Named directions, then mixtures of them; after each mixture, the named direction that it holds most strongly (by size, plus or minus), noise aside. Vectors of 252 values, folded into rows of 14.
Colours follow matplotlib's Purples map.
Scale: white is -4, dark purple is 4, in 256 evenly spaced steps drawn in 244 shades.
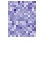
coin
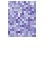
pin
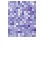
pin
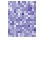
pin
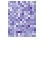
pin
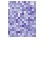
pin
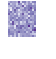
coin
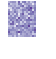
pin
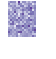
pin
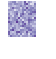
pin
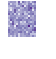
coin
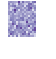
coin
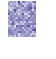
coin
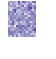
coin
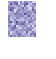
coin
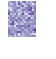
pin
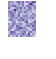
coin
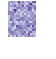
coin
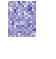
coin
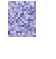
pin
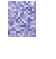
pin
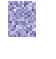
coin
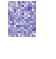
coin
